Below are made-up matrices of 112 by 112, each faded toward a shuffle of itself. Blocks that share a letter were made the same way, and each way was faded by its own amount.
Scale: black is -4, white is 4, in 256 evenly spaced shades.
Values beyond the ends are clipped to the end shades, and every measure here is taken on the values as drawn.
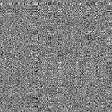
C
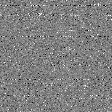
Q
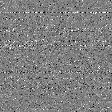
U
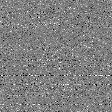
U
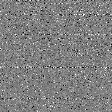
U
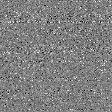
Q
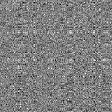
C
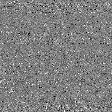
Q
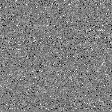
Q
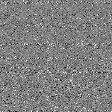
Q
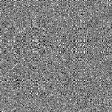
C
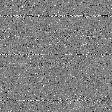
U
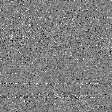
Q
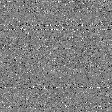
U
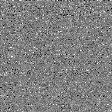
Q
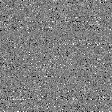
Q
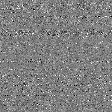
Q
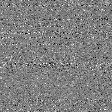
Q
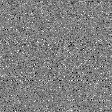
Q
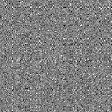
C
